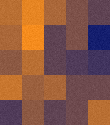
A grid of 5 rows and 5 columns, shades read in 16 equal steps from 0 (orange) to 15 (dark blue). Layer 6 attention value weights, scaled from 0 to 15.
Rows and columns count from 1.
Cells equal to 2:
0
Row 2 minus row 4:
2 -6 5 -1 6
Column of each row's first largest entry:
5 5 5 4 1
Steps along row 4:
up down up same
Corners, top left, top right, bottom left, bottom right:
4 10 11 4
